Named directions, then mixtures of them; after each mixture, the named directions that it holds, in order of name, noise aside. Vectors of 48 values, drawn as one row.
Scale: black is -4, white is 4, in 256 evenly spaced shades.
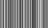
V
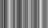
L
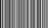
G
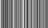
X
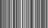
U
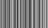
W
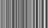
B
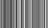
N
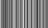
X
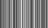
U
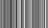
N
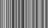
B, W, X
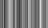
L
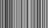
G, N, X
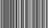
B, N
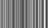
B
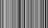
N, W
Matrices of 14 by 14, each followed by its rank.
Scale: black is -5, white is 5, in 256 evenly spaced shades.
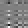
one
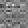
three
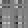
one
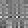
two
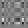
one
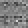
three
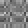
two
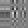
one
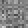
three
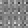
two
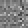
three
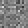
three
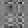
two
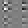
one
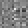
three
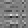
two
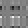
one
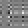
one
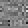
three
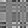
one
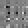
two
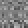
two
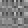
two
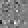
three
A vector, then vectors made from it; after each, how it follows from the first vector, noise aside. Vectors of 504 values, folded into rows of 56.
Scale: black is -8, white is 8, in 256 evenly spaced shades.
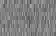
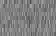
copied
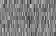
scaled up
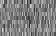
scaled up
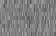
copied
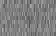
copied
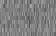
copied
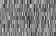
scaled up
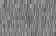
copied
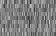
scaled up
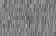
copied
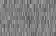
copied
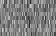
scaled up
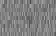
copied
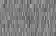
copied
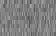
copied
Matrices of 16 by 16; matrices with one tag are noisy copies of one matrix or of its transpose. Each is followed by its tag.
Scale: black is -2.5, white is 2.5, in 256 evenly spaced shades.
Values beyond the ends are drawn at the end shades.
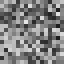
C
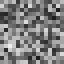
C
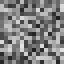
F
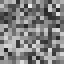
C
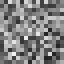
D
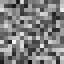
F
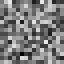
F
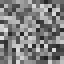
D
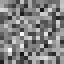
F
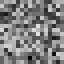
C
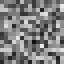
F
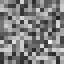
F
